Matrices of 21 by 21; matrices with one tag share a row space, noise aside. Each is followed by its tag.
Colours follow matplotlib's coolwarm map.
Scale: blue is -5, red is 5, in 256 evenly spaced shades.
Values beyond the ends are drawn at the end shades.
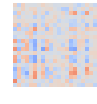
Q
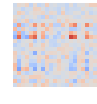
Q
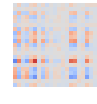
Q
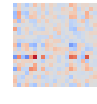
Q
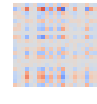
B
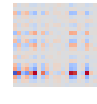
Q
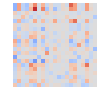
Q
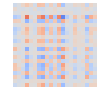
B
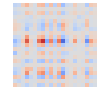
B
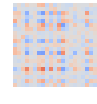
B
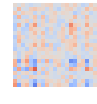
Q
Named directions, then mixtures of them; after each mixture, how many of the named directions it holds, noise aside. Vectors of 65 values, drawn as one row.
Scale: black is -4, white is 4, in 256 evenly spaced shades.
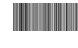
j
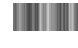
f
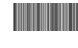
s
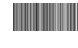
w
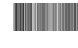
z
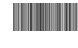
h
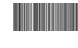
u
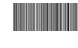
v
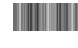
two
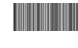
one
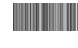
one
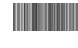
two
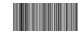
one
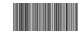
one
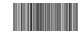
two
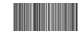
one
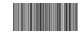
one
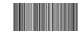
one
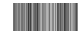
three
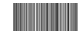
one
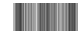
two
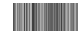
two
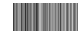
three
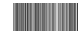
three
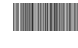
one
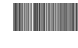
one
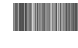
three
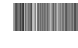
one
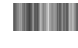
one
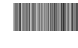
two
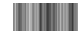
one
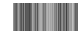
three
